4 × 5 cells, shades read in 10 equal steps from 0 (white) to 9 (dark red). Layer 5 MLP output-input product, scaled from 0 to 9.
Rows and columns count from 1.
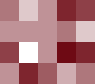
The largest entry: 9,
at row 3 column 4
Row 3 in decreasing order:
9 8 7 4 0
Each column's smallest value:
4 0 4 3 2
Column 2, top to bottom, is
2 4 0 8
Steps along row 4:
up down down up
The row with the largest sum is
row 3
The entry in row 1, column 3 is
4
